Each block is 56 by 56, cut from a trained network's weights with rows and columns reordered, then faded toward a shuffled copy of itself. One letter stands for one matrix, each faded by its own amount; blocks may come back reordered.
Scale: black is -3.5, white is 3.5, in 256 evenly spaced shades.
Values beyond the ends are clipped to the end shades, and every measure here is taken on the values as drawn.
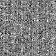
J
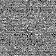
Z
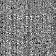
J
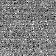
Z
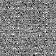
Z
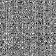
J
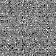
Z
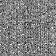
J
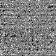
Z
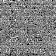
Z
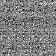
Z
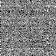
Z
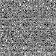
Z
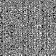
J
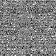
Z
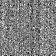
J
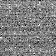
Z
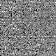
Z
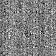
J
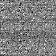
Z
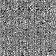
J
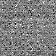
Z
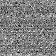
Z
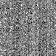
J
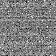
Z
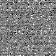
Z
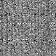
J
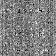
J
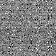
Z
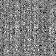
J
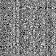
J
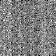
J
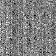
J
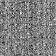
J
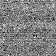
Z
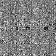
J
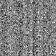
J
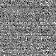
Z
